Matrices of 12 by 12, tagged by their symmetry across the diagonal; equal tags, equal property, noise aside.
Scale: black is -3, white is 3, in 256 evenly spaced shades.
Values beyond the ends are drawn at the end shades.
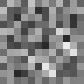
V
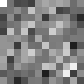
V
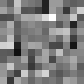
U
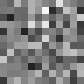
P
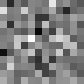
U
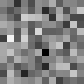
P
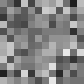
V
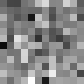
P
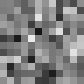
U
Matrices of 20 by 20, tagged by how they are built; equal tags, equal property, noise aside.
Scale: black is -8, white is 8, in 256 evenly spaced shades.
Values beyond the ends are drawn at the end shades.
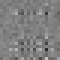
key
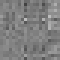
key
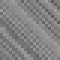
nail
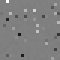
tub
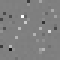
tub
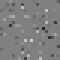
tub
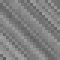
nail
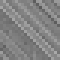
nail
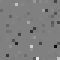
tub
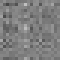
key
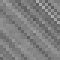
nail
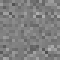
key
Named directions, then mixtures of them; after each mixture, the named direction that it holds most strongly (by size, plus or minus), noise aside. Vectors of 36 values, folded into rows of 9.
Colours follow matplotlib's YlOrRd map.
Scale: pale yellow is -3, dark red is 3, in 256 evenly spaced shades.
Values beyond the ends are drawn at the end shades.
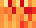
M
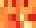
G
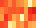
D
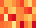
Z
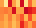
M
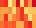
M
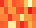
D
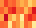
D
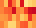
M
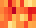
D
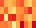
Z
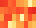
D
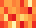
Z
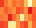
D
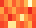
D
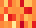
Z
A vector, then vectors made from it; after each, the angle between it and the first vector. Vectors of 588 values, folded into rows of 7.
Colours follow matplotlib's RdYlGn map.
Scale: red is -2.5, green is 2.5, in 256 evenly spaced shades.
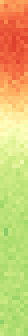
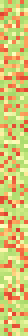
orthogonal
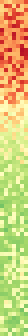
nearly parallel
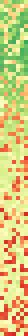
partly opposed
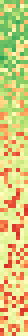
partly opposed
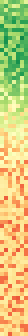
nearly opposite
